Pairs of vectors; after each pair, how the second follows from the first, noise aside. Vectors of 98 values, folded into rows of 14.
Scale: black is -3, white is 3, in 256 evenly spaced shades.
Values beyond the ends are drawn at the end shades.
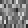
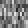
shuffled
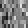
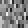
shuffled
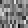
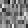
reversed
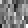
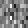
shuffled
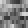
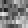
reversed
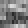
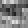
reversed
